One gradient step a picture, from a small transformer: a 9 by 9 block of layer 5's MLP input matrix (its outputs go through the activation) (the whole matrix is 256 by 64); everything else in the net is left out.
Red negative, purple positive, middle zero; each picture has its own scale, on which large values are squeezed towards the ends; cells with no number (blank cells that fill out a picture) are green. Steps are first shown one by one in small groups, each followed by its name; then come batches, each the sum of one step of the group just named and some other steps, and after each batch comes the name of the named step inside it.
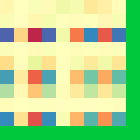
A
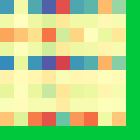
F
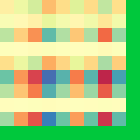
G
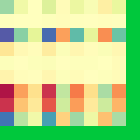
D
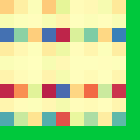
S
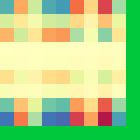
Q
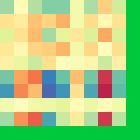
G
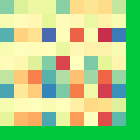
G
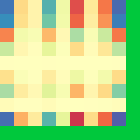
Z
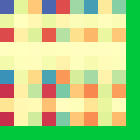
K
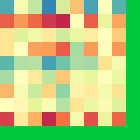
K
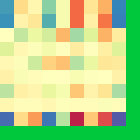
Z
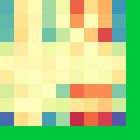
Z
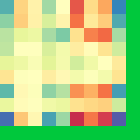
Z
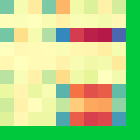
K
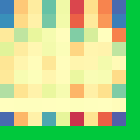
Z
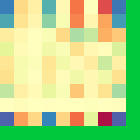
Z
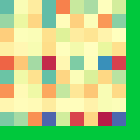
K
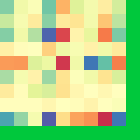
K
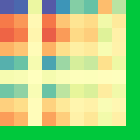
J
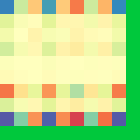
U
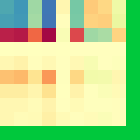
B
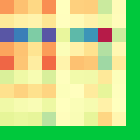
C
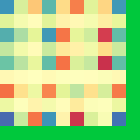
U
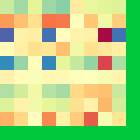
J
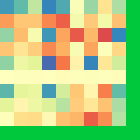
J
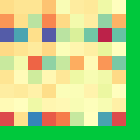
C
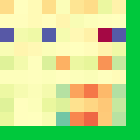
C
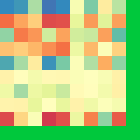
J
